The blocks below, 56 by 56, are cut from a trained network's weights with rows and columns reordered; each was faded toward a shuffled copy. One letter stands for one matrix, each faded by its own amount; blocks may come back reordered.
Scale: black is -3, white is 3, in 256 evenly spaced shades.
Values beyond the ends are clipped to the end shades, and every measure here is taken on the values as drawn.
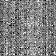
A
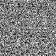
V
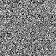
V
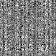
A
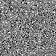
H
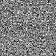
V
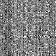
A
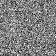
V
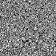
H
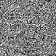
V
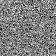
V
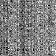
A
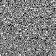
H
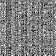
A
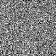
V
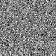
V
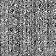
A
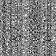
A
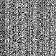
A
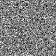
H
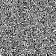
H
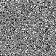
H
